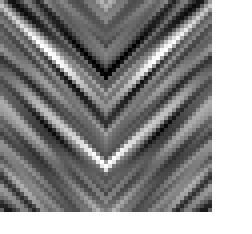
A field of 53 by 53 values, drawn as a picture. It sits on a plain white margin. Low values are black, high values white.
There is no overall slope. The left and right halves mirror each other. The top middle is the ninth with the lowest average. No row or column stands out.
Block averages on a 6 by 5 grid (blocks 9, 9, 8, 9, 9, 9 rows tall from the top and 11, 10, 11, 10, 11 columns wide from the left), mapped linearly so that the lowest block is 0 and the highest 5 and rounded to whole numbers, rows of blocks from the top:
20302 / 34043 / 23332 / 33233 / 21512 / 32323
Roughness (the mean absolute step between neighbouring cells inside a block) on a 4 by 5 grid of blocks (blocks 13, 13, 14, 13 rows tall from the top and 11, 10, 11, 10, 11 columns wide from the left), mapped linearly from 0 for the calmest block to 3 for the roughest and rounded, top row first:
31013 | 13231 | 12221 | 10101
